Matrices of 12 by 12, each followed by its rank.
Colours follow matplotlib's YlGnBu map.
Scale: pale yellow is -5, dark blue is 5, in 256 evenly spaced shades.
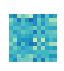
two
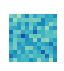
full rank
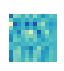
two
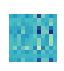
two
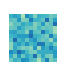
full rank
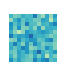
full rank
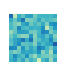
full rank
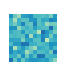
full rank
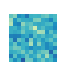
full rank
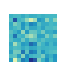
two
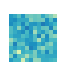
full rank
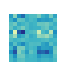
two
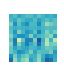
two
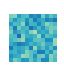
full rank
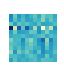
two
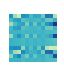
two
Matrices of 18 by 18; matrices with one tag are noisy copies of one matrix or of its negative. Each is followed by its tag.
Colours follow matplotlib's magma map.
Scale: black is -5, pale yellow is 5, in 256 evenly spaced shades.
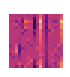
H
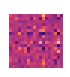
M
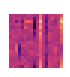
H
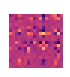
M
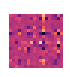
M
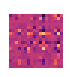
M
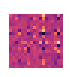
M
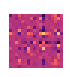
M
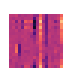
H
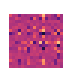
M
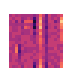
H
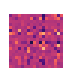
M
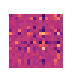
M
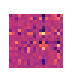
M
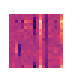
H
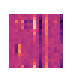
H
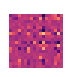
M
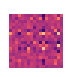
M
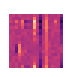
H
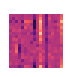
H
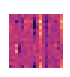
H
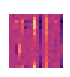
H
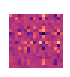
M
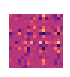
M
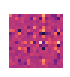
M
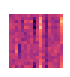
H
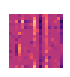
H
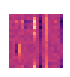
H
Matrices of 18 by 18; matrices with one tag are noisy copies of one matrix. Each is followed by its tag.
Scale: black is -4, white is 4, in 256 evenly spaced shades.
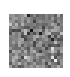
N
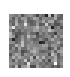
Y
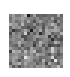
N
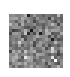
N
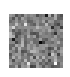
Y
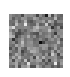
Y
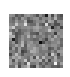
Y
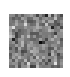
Y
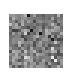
N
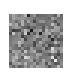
N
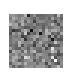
N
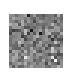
N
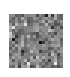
Y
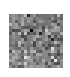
N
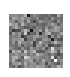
N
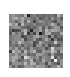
N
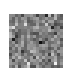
Y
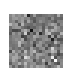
N
